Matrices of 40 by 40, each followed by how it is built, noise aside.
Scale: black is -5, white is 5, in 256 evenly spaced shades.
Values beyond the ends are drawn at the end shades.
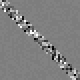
banded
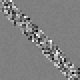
banded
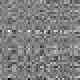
low rank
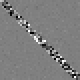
banded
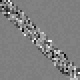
banded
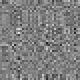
low rank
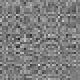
low rank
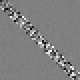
banded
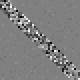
banded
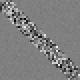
banded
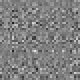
low rank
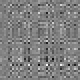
low rank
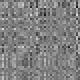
low rank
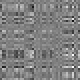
low rank
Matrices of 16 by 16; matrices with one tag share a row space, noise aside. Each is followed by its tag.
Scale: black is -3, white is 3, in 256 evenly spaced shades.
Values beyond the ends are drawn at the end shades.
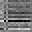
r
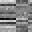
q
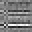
r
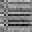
r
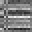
r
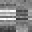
q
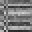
r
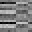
q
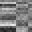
q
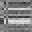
r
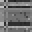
r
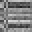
r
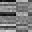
q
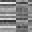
q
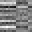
q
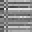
r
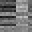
q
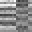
q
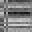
r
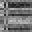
r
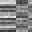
q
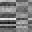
q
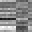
q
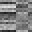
q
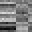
q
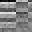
q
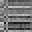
r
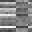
q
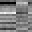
q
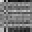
r
